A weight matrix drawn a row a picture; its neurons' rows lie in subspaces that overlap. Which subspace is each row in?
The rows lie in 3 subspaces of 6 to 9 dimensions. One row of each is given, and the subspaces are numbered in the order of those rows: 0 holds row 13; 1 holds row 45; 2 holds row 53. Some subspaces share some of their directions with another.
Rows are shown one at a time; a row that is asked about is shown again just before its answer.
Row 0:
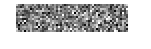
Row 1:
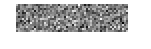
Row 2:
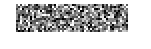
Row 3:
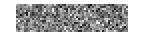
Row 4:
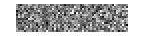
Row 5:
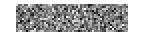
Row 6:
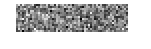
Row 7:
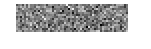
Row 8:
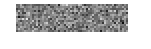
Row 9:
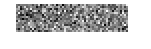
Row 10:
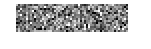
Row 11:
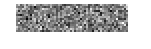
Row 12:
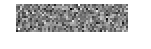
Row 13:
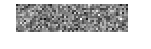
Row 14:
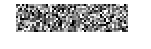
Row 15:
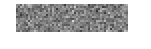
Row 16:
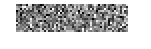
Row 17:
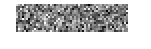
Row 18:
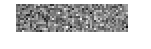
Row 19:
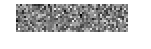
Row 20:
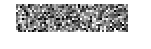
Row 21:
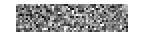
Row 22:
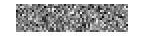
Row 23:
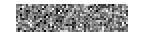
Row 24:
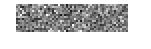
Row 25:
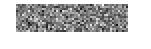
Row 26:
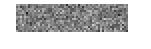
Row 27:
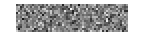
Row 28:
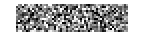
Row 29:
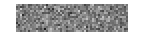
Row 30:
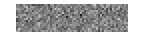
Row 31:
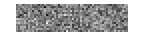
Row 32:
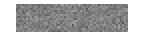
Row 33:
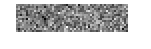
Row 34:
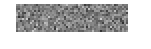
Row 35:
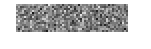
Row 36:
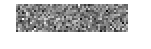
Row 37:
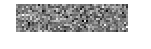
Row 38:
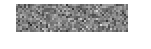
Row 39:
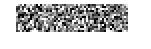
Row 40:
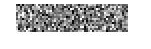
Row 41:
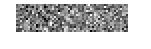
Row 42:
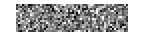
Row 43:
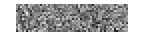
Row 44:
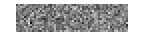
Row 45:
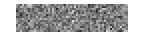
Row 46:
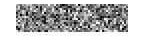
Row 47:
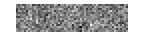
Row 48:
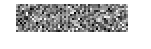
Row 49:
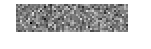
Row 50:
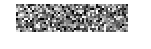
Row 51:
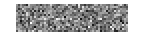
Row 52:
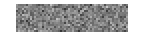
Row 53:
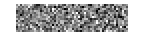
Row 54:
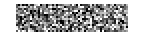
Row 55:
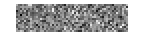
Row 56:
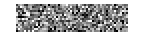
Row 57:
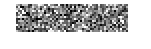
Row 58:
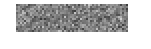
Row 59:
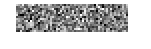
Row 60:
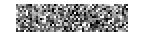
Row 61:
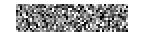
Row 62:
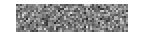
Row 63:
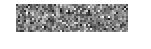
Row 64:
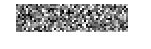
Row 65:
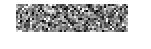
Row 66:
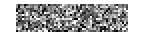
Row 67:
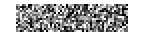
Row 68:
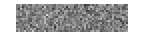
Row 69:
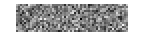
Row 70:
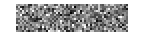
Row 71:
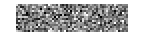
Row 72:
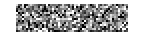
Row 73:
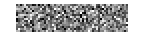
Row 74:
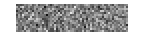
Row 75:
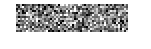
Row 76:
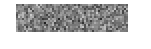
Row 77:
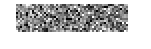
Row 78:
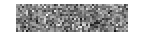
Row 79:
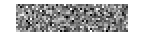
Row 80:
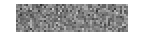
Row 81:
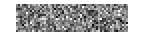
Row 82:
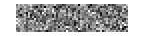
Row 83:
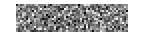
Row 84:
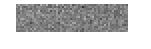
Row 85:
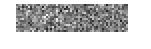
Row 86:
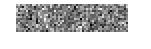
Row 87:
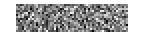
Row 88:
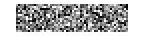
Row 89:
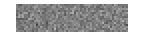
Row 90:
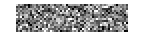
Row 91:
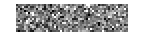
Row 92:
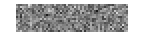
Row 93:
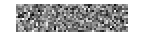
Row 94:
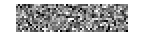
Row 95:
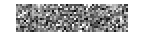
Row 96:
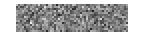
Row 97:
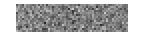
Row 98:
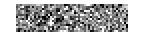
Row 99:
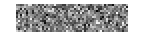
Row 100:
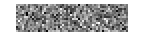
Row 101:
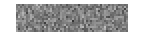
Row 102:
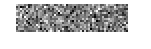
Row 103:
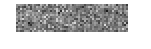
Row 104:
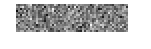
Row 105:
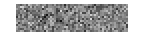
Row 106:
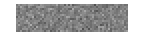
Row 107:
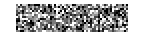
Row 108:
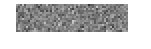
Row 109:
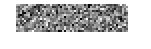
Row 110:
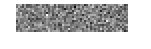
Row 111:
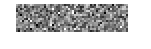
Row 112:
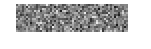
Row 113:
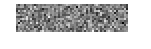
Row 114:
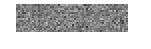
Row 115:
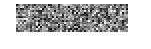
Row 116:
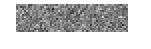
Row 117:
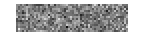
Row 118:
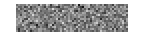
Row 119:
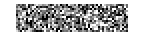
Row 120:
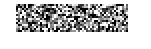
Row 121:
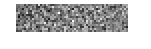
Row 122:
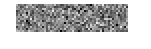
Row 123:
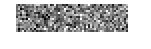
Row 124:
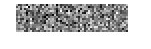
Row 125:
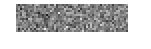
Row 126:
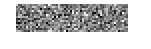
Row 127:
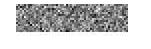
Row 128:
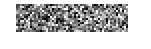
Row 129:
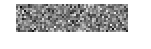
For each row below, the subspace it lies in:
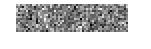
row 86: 0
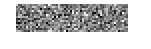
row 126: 0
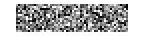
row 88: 0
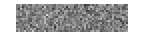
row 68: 2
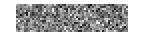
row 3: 0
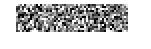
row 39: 1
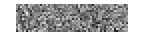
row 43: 0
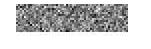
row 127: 1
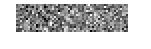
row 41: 1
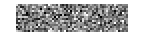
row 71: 0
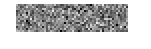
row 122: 2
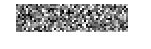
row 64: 2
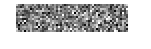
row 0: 0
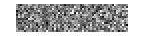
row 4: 0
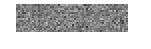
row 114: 0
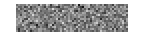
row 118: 2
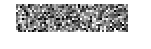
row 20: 0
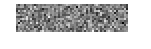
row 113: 0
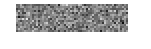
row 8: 0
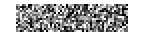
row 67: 2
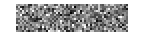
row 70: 0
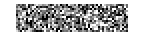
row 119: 2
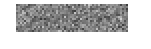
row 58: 0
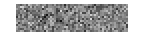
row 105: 2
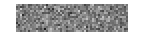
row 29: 0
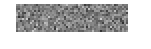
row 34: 0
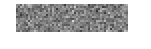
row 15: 1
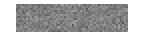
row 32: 0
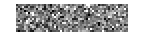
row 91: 2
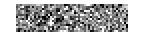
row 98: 2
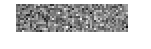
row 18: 2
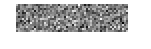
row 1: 0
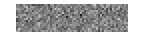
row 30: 2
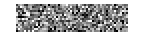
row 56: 0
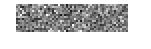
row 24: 0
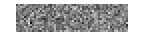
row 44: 2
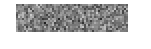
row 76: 2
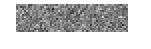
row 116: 1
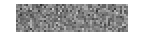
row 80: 2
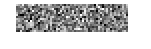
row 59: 2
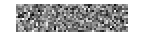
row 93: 0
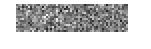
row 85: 2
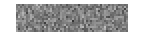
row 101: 2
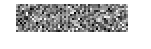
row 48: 0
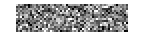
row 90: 1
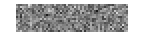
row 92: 1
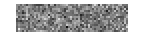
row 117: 2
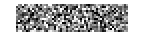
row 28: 0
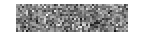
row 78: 0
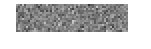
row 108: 1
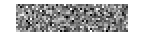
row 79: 1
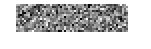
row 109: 0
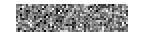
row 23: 2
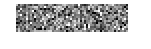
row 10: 0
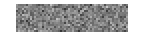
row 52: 1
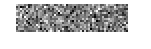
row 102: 2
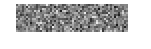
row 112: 2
